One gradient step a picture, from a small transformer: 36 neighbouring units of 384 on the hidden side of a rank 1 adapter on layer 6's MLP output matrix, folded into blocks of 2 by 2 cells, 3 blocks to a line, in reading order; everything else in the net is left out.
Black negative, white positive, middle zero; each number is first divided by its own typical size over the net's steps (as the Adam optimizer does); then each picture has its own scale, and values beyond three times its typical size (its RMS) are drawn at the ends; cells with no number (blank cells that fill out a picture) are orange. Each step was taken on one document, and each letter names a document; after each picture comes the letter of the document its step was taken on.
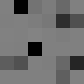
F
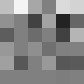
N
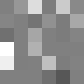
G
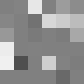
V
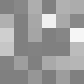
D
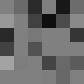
G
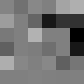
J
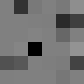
F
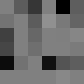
V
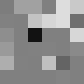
N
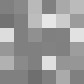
D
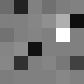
F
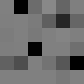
F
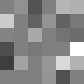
D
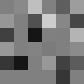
N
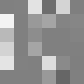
G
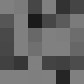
D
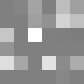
V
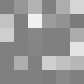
D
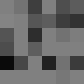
V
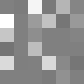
G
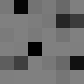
F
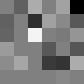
N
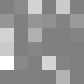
G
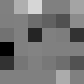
V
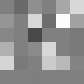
J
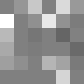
D
